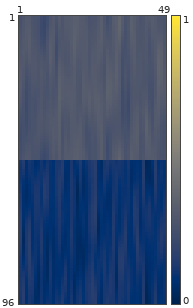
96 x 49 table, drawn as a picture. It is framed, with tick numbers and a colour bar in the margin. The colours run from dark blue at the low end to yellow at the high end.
The table splits into 2 rows of 1 panel. Panel 1,1: low, streaked downward, faint in contrast. Panel 2,1: very low, streaked downward, faint in contrast.
